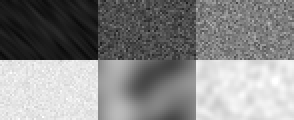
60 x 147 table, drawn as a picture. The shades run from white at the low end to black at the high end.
It is made of 2 by 3 panels. Panel 1,1: very high, slanting down to the right, faint in contrast. Panel 1,2: high, fine-grained. Panel 1,3: middling, fine-grained. Panel 2,1: very low, fine-grained, faint in contrast. Panel 2,2: middling, smooth, strong in contrast. Panel 2,3: very low, blotchy, faint in contrast.
